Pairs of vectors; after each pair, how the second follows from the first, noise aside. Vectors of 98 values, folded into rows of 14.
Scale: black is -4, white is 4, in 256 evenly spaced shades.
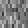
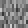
shuffled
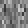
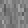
shrunk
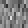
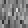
reversed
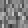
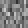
reversed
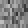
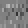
partly zeroed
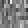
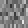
shuffled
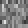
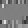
partly zeroed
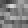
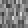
shuffled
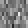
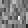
shuffled
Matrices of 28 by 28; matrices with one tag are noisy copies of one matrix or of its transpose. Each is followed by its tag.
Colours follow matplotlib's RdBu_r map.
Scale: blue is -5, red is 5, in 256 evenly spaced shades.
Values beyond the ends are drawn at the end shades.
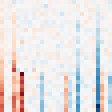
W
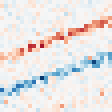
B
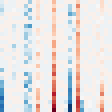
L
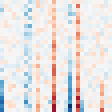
L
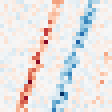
B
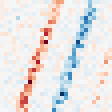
B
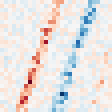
B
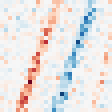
B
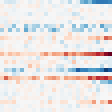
L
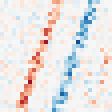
B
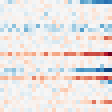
L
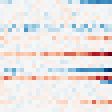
L
